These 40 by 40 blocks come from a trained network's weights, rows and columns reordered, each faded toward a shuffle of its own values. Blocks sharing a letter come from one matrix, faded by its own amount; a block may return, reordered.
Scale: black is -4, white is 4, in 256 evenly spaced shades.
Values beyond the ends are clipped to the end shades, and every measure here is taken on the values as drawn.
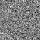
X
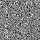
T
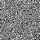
T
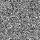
X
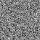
X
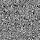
X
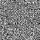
T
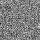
X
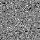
T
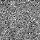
T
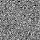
X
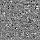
T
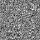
T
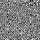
T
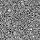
X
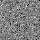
T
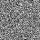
X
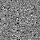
T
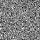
T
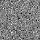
T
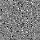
T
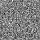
X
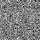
X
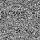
X
